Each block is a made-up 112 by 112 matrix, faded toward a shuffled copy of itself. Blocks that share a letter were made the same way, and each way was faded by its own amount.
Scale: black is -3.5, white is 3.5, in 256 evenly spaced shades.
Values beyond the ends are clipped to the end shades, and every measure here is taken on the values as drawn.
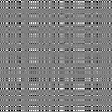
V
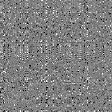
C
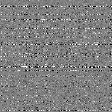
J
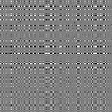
V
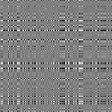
V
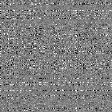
J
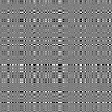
V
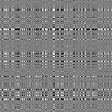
V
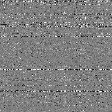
J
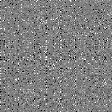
C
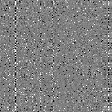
C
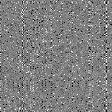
C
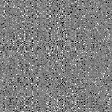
C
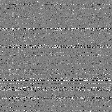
J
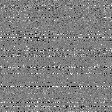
J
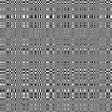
V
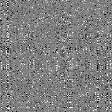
C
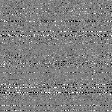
J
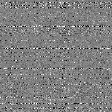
J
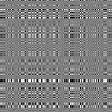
V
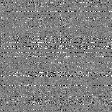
J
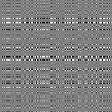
V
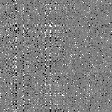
C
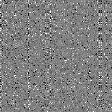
C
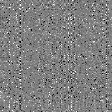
C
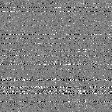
J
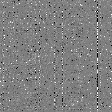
C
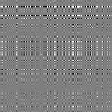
V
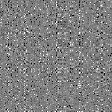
C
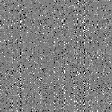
C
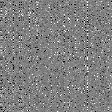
C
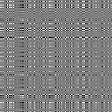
V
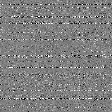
J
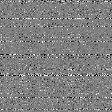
J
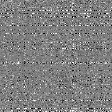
J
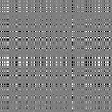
V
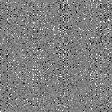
C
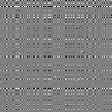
V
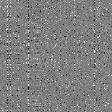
C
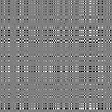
V
